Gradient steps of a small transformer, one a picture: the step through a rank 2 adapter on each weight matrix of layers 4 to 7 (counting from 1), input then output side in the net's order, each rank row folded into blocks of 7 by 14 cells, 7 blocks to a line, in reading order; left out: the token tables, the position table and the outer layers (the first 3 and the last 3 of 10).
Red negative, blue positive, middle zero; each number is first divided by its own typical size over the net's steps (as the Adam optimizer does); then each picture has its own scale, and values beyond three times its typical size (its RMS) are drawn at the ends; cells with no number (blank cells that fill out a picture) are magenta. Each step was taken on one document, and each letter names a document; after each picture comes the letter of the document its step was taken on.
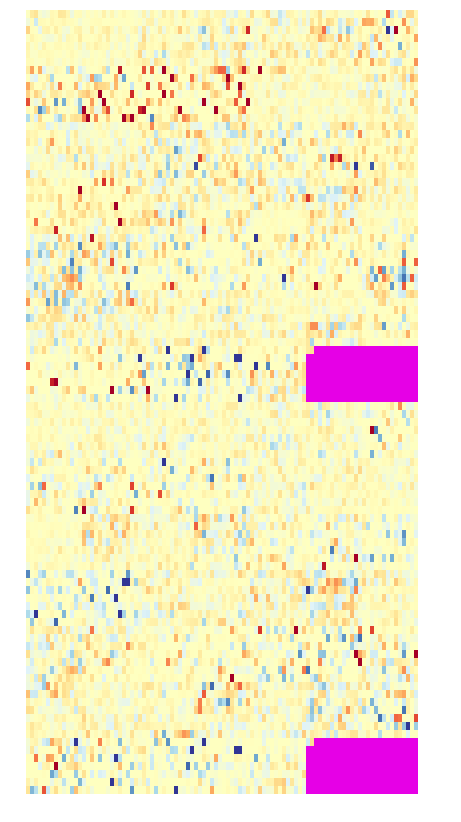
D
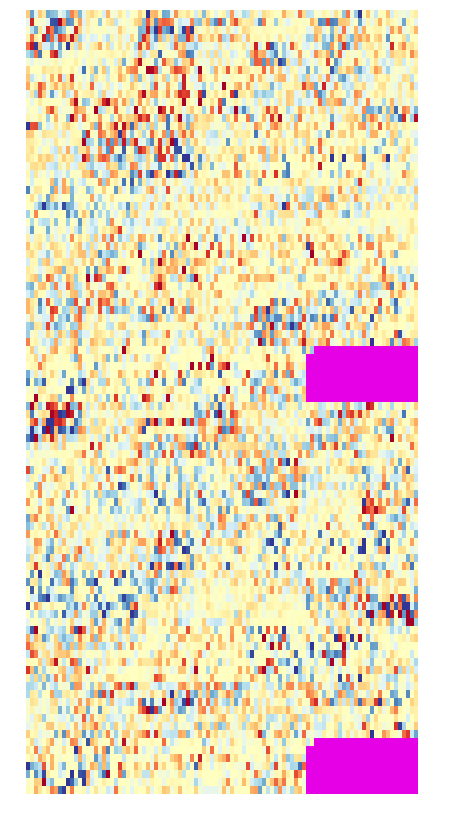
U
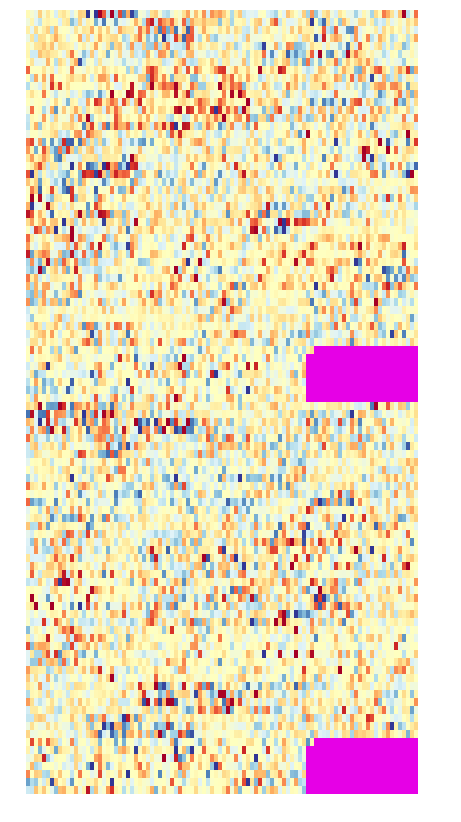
U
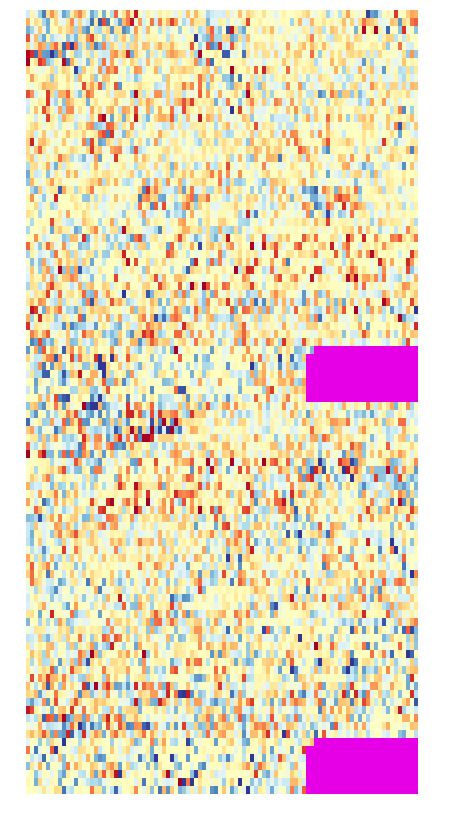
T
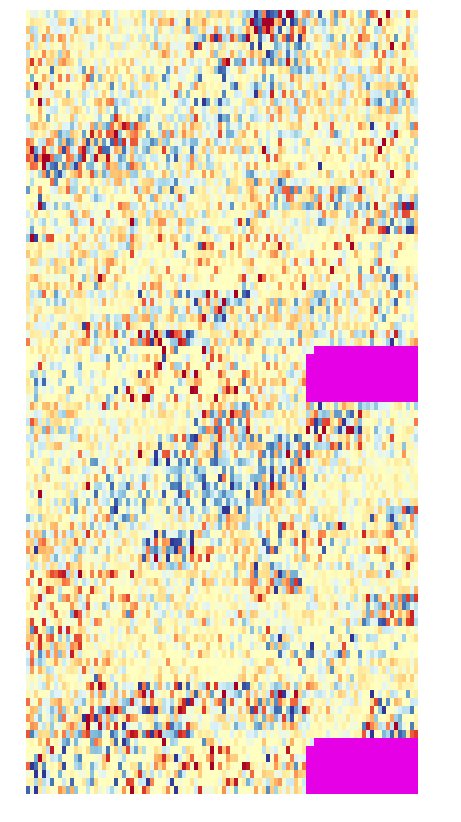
U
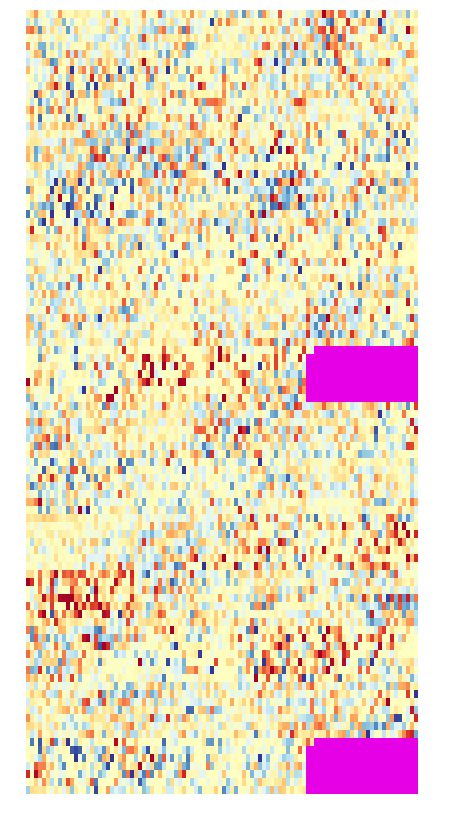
U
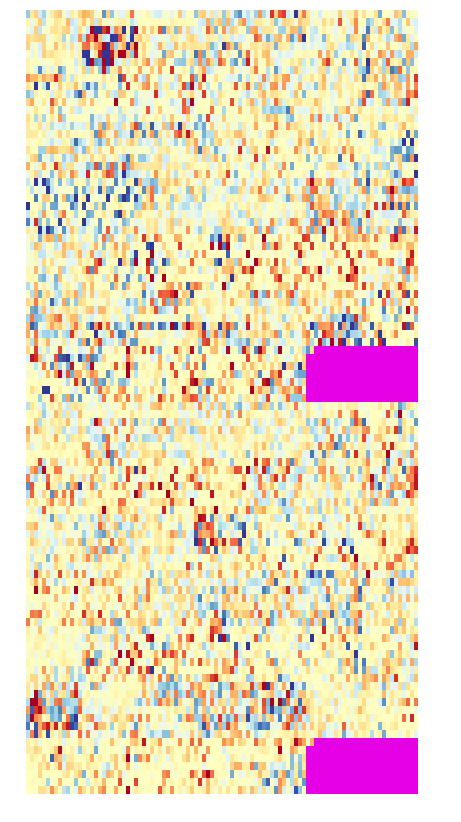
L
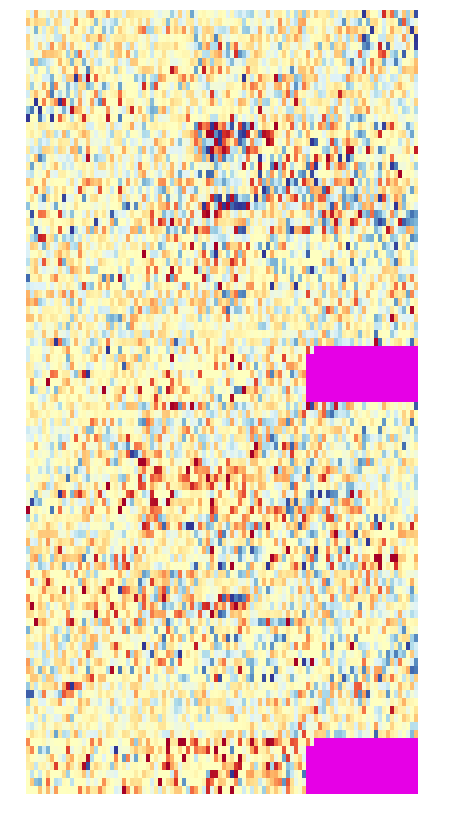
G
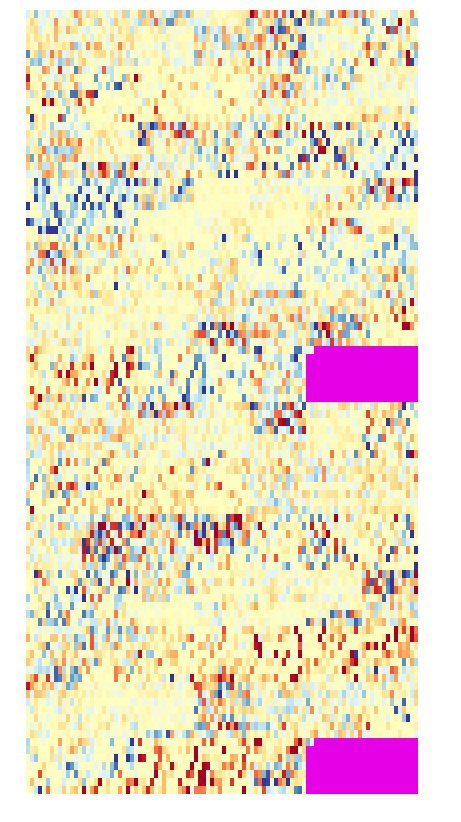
L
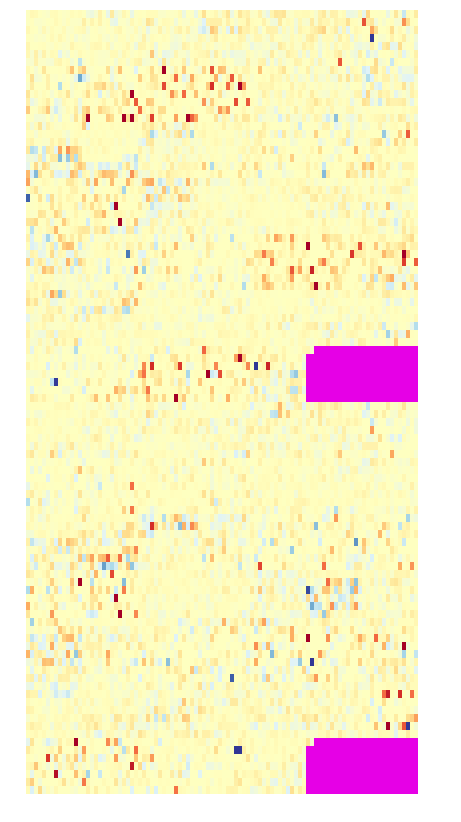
D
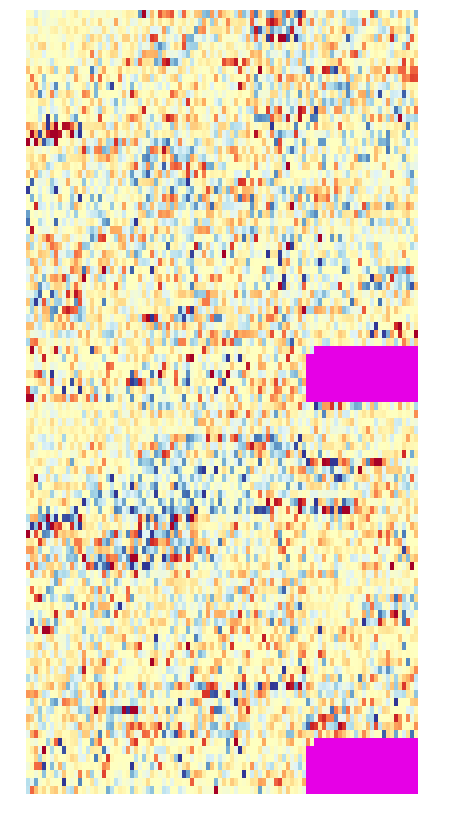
U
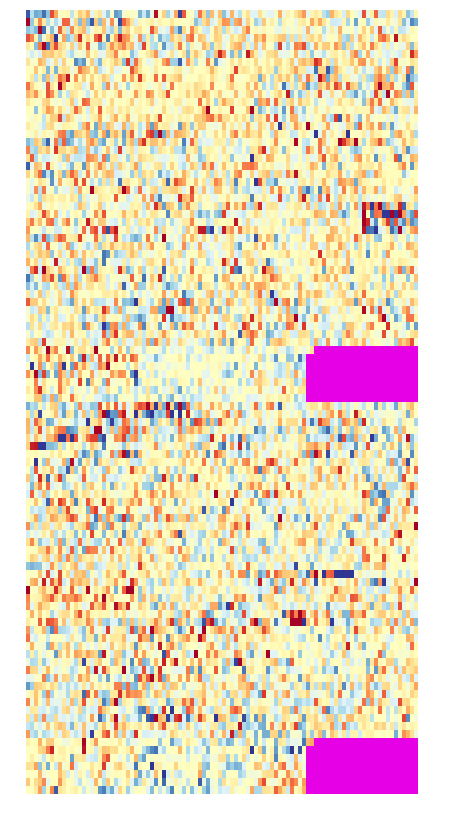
T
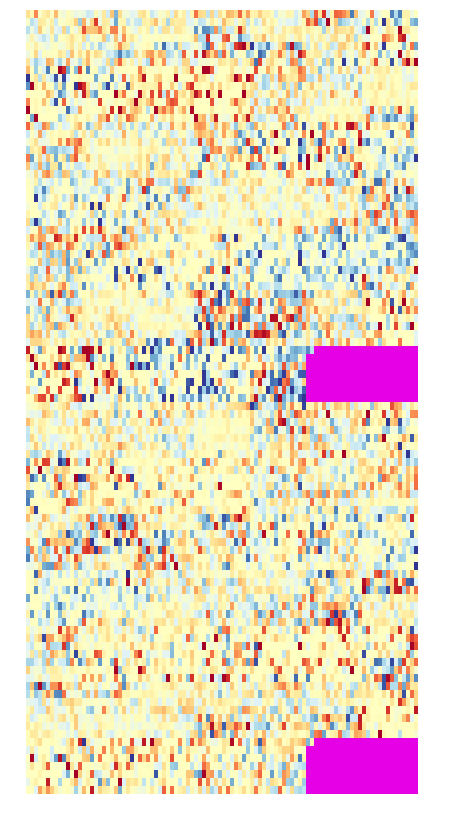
L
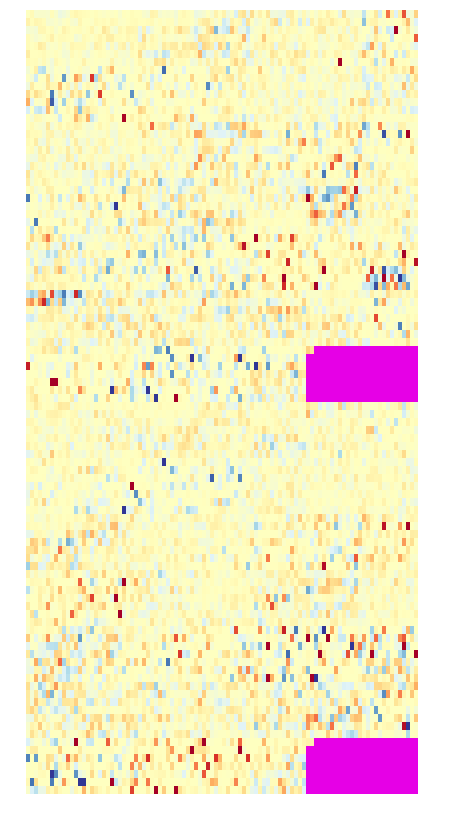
D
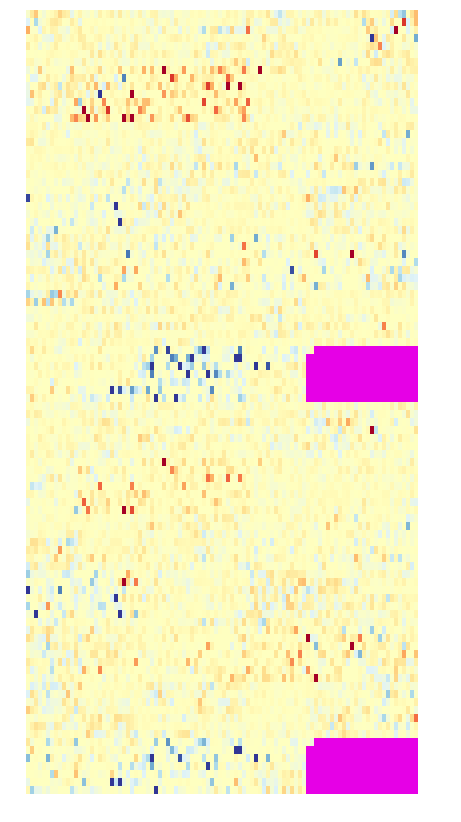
D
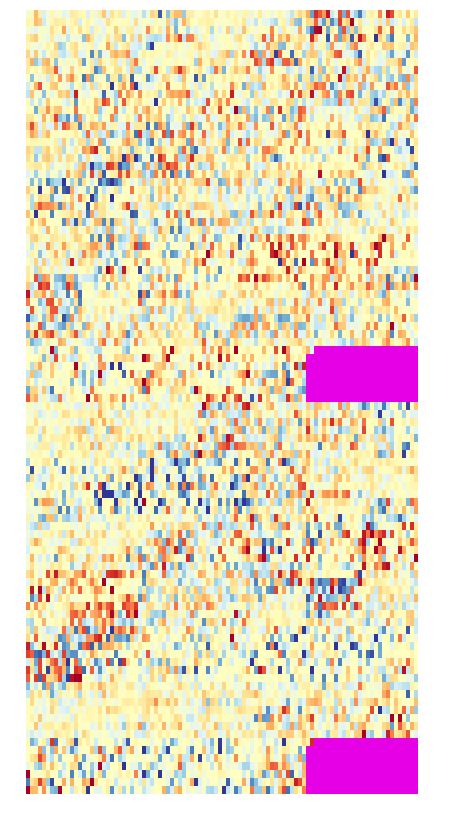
U
